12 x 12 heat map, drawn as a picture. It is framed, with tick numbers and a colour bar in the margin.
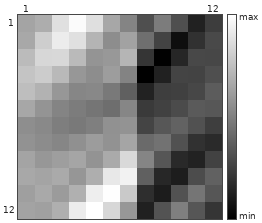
On average the colour sits 50% of the way up the scale. Values change most from cell to cell in the bottom middle. The grain runs diagonally up to the right. A vertical seam about 60% of the way across splits the table, and the left part is higher. The ninth with the lowest average is the top right.
